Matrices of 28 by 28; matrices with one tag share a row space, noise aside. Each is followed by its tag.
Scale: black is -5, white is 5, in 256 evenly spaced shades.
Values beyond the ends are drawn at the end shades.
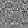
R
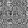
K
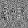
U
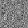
U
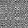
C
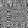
K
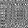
C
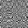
K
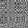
C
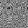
K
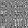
C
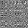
C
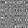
C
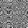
K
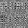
C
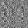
U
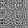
C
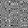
R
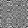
K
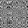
K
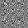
U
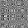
U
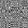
R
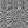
K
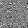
K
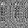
C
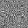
U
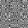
R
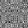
R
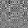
R
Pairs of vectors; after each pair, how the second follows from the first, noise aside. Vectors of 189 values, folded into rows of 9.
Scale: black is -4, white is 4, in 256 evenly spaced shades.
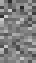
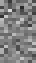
copied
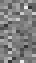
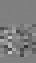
partly zeroed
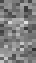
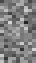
sign-scrambled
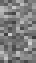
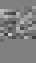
partly zeroed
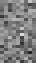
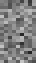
sign-scrambled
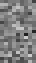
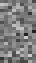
copied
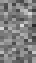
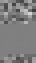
partly zeroed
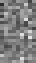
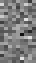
sign-scrambled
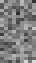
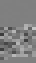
partly zeroed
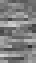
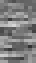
copied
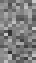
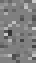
partly zeroed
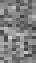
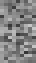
sign-scrambled
